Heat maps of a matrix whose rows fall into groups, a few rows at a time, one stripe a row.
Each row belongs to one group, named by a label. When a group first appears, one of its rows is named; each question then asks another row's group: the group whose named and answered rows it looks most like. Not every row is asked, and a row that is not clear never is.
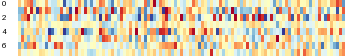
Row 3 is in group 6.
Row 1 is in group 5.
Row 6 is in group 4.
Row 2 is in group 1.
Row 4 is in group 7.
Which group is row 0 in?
7
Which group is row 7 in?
5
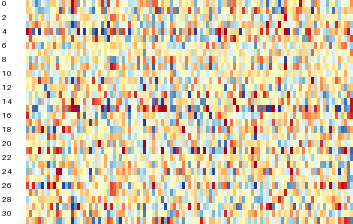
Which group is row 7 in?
5
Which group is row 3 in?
1
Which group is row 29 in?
1
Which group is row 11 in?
1
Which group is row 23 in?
4
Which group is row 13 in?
4
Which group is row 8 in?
6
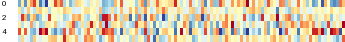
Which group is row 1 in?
6
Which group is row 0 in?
4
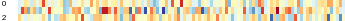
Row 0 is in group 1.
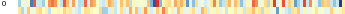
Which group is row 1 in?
6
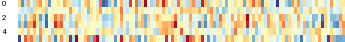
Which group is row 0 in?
6
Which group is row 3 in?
4
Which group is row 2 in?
4
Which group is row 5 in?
5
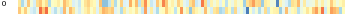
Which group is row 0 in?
6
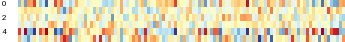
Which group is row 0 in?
4
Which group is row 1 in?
1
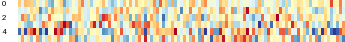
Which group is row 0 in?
7
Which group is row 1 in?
4
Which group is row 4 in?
4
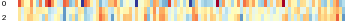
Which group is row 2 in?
7
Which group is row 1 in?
7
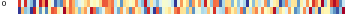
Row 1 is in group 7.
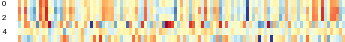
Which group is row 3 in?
5
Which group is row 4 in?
7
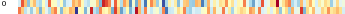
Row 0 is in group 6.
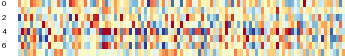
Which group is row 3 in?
1
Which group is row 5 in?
4
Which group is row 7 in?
4
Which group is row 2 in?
5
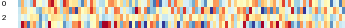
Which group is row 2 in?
4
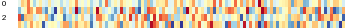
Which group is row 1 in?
5
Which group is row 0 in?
1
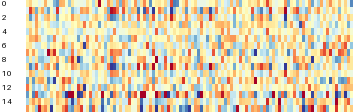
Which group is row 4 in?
1
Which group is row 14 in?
1
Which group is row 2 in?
6
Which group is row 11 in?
4
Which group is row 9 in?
6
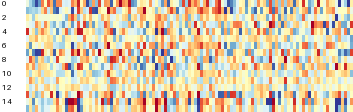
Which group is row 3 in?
5
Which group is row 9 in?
1
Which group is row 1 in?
7
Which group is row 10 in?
7
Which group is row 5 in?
5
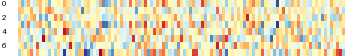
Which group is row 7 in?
7
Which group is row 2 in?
4
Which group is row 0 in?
6
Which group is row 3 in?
6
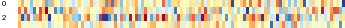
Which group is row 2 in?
6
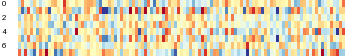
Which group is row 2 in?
5
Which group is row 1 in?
6
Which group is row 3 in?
7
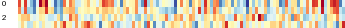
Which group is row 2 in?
1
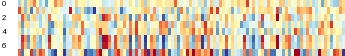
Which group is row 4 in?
7
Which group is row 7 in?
7
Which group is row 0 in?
4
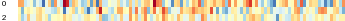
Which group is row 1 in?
7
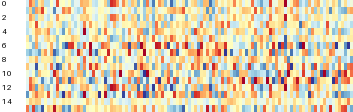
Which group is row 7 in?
7
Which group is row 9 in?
7
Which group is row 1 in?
4
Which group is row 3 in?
1
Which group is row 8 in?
5
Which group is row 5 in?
6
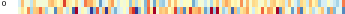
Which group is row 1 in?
5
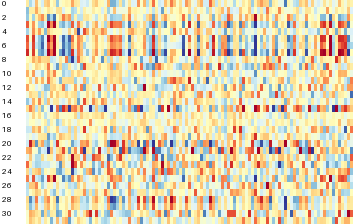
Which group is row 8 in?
1
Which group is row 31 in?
1
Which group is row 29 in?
6
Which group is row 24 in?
7
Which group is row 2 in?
4
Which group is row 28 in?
6
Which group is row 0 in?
6
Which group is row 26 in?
1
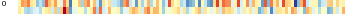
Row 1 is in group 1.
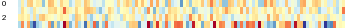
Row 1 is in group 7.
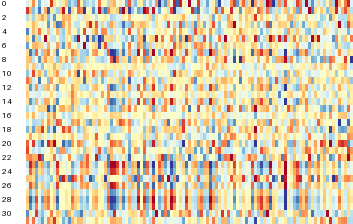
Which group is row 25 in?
1
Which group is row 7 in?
6
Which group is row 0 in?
1
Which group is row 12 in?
6
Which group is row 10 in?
5
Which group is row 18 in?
4
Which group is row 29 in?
6
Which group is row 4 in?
5
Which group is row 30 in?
1
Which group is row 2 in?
4
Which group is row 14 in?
6
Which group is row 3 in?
7
